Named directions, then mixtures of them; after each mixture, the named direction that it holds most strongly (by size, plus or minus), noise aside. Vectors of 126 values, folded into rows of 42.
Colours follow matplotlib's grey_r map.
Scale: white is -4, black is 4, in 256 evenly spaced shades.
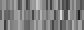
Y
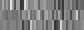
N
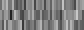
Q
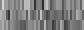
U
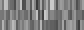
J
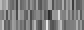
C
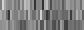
U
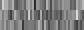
Q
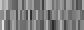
C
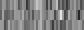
Y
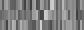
J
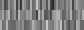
J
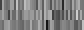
C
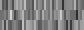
Q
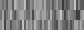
Q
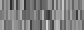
N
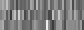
C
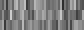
Q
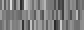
N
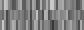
J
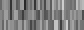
Q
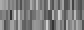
C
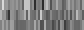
U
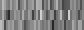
Y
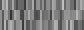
Q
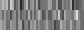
N
